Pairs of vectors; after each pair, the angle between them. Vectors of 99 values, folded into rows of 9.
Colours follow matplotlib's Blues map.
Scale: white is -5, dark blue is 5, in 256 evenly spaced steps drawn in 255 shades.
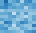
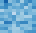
nearly parallel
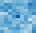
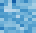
partly opposed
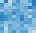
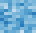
orthogonal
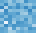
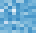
partly aligned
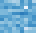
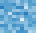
partly aligned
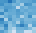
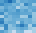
nearly parallel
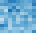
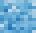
nearly opposite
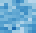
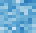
nearly opposite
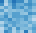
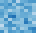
orthogonal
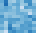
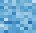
orthogonal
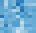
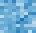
partly opposed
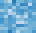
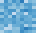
orthogonal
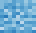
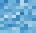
partly opposed
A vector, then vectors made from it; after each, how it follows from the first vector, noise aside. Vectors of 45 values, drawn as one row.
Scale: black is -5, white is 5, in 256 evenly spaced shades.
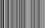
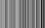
reversed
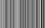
reversed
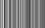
negated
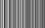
negated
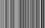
reversed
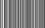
negated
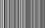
negated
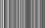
negated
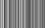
negated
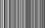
negated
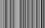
reversed
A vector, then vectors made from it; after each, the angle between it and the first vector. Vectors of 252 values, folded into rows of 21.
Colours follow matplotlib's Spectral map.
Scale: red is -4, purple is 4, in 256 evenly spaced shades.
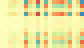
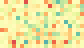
partly opposed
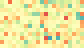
partly opposed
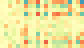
nearly parallel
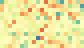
partly opposed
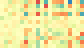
nearly parallel
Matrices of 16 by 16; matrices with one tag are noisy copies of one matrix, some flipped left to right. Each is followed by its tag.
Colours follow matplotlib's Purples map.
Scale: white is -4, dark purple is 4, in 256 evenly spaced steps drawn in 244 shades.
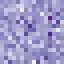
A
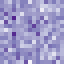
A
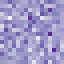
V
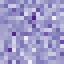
V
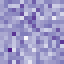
V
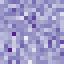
V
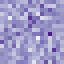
V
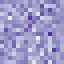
V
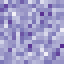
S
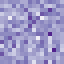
V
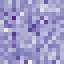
A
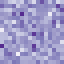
S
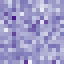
A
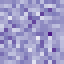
V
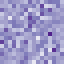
V
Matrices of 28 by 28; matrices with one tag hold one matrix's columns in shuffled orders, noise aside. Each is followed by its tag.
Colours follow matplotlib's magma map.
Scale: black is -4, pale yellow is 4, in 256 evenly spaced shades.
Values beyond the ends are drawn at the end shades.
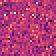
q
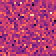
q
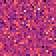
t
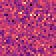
q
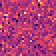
q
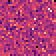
t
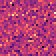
q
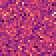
q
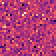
q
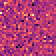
q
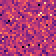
q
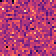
t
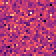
q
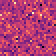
q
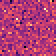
t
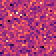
q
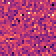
q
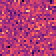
t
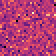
q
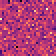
t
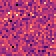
q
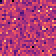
t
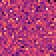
t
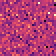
q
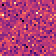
q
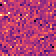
q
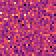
q
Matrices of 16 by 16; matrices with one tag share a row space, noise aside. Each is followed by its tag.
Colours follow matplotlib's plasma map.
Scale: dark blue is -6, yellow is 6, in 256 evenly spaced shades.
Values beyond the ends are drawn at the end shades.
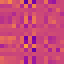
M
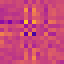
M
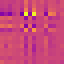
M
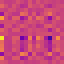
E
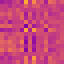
M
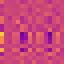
E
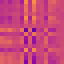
M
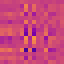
M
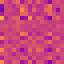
E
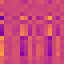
E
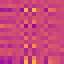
M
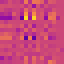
M
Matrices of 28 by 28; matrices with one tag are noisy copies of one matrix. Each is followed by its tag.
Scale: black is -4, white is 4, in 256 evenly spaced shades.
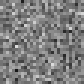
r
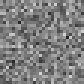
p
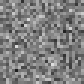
r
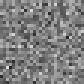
p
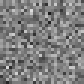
p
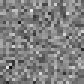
p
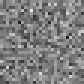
p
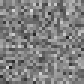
p
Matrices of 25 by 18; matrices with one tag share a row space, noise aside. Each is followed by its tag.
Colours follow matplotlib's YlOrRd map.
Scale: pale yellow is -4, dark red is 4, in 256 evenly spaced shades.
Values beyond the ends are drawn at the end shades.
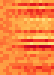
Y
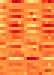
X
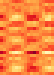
X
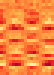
X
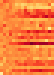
Y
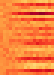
Y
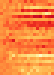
Y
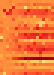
Y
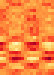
X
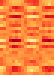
X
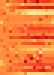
Y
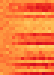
Y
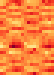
X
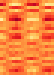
X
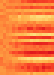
Y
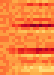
Y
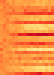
Y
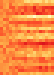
Y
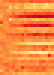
Y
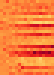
Y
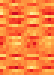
X
